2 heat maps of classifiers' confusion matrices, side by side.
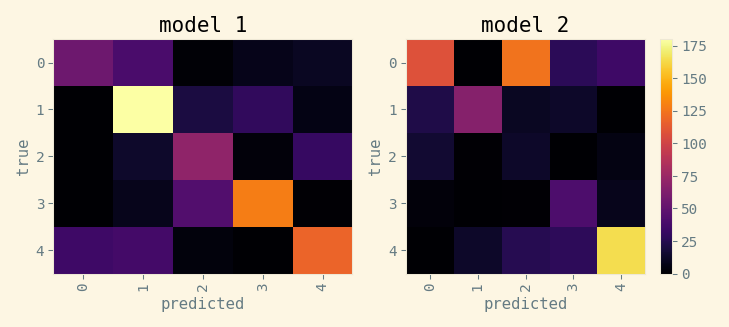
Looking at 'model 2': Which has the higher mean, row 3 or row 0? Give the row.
0
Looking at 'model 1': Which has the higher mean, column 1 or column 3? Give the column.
1
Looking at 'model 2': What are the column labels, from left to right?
0, 1, 2, 3, 4
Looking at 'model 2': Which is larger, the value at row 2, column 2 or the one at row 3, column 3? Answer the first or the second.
the second
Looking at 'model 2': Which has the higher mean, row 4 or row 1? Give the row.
4
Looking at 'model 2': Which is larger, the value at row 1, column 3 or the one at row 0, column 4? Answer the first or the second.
the second
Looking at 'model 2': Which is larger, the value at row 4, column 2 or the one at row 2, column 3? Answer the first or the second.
the first
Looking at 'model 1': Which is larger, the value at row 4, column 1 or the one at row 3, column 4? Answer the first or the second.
the first
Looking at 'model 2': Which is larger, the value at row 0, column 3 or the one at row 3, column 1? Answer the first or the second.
the first
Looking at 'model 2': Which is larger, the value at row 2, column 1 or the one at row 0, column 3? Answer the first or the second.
the second
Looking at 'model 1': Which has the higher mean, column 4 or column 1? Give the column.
1
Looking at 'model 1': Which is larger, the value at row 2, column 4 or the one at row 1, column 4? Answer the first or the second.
the first
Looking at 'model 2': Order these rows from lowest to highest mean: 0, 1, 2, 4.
2, 1, 4, 0
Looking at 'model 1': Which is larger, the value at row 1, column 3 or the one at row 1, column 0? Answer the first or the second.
the first
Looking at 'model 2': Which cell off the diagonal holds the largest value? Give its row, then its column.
0, 2
